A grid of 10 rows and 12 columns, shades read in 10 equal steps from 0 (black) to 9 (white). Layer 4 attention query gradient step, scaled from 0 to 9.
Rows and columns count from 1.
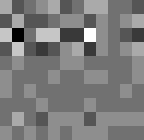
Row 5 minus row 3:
-3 5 0 -3 -3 3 3 -5 -1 0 1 3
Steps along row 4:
up down down up up up down up down up up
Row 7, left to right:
5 4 5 4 4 4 4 4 4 4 5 4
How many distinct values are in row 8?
2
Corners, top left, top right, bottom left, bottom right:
6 3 5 4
